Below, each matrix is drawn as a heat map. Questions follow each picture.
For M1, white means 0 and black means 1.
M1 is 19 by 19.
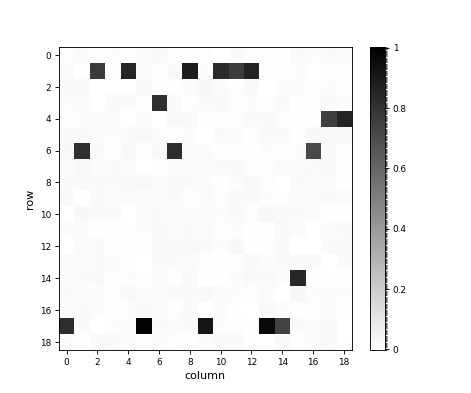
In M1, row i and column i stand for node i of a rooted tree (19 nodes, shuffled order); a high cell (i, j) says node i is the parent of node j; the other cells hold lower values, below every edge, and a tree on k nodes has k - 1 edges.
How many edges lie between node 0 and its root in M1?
5
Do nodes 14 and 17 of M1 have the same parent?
no
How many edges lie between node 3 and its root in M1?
0
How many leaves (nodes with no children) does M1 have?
13
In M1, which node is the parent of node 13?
17
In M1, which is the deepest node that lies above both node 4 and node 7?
6
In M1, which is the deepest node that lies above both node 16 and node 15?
6
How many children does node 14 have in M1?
1
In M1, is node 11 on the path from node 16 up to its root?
no
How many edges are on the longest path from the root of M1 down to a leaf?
6
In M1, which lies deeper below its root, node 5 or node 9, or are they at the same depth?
the same depth
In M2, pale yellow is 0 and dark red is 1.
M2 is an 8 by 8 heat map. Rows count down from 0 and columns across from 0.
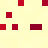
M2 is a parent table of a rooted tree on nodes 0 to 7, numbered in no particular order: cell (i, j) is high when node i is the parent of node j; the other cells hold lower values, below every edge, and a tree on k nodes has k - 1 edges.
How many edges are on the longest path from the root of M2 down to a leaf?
2
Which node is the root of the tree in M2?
4
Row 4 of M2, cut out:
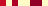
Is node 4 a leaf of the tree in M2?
no
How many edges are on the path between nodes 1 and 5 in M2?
3
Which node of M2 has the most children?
4
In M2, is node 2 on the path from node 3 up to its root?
no
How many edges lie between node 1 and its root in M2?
2
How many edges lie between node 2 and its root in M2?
1
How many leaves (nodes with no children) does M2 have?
5
